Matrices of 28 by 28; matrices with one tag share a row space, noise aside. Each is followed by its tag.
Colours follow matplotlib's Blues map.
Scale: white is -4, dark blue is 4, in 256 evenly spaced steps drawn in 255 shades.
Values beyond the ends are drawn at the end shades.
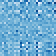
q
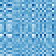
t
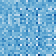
q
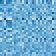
t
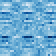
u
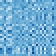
t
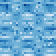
u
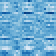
u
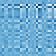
q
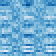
u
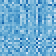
q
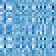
t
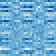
u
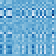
t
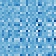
q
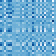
t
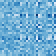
q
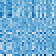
t
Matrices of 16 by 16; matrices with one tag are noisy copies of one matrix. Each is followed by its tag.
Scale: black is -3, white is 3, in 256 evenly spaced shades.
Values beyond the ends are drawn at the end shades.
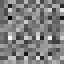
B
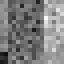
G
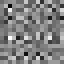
B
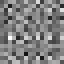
B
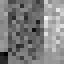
G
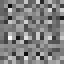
B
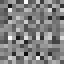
B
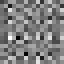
B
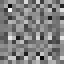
B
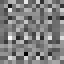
B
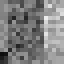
G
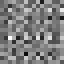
B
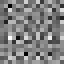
B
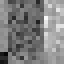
G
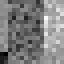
G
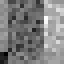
G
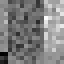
G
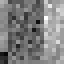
G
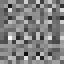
B
